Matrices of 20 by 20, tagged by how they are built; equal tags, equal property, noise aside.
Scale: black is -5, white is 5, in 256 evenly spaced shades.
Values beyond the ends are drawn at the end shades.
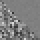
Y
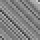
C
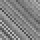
C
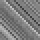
C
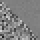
Y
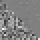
Y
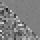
Y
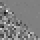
Y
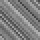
C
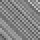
C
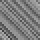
C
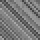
C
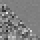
Y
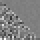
Y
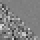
Y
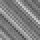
C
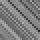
C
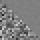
Y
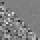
Y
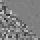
Y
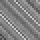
C
